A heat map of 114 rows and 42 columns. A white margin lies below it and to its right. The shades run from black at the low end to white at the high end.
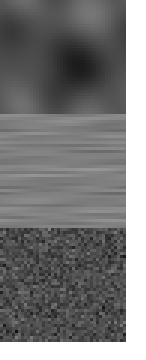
It is made of 3 by 1 panels. Panel 1,1: low, smooth. Panel 2,1: middling, streaked across, faint in contrast. Panel 3,1: low, fine-grained.
